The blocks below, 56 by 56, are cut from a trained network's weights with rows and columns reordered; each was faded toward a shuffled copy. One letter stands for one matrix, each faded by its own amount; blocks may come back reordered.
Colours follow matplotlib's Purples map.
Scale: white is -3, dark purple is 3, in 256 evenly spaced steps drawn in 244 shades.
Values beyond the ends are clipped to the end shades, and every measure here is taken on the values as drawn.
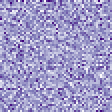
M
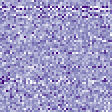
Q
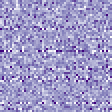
Q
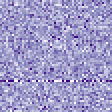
Q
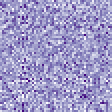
M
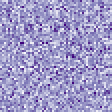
M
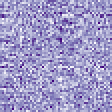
M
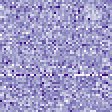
Q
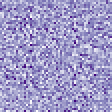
M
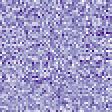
M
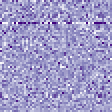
Q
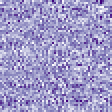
M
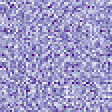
M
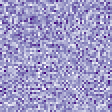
M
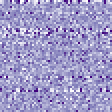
Q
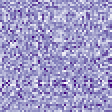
M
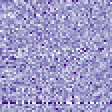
Q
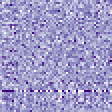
Q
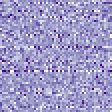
Q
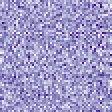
M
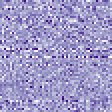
Q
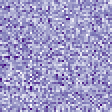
M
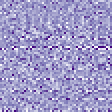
Q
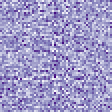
M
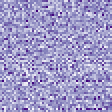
M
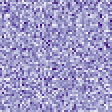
M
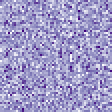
M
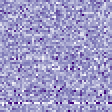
Q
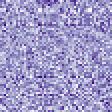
M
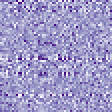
Q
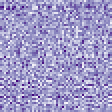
M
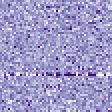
Q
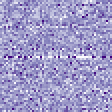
Q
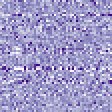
Q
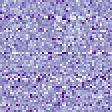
Q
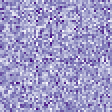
M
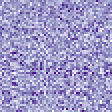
M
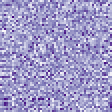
M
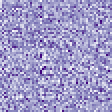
M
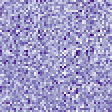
M
